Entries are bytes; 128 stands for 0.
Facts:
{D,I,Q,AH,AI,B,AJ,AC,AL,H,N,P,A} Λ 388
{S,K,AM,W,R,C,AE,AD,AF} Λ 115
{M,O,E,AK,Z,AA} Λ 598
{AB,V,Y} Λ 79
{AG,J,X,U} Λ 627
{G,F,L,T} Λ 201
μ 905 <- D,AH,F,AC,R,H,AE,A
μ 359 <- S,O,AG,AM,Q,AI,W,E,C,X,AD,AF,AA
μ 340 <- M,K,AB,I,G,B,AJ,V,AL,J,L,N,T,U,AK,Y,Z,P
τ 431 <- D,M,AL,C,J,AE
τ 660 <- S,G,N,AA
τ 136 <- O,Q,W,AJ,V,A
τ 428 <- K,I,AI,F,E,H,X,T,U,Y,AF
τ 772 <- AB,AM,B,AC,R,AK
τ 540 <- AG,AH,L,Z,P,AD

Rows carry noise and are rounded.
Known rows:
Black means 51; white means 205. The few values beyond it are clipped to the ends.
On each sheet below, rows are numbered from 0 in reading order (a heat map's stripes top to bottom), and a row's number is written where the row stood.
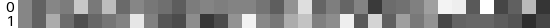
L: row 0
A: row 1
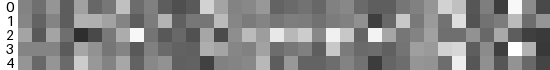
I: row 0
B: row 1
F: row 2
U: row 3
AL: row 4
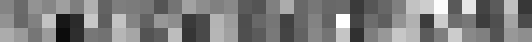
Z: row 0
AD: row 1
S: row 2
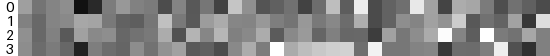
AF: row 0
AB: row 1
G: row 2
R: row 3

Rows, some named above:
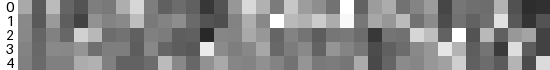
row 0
D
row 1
AC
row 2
J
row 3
Y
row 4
AB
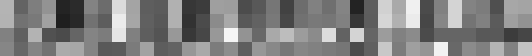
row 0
AA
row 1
AA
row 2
A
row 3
AK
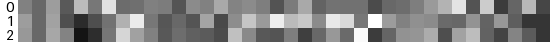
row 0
P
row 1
F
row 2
AI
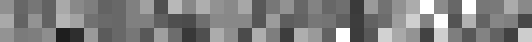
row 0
G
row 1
M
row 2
AM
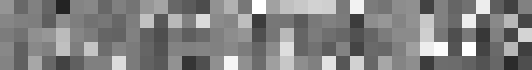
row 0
R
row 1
N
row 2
V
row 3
L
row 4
A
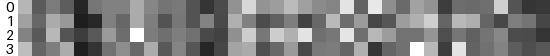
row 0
AE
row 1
E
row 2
AH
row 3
C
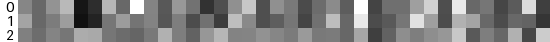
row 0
AG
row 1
AF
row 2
AB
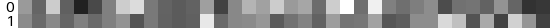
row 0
H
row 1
K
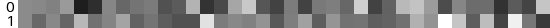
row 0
W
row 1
T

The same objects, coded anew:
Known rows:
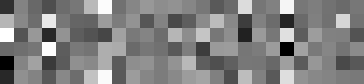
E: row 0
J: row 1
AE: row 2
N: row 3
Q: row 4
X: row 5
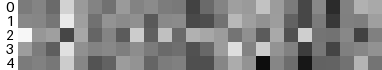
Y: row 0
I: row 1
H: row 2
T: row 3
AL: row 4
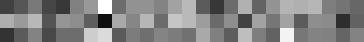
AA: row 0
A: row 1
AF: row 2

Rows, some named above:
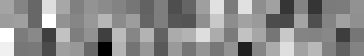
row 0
T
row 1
U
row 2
F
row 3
R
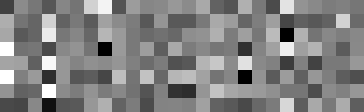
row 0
X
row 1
M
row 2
G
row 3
R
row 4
T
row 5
D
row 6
K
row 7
C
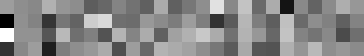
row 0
L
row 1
AI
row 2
F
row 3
AG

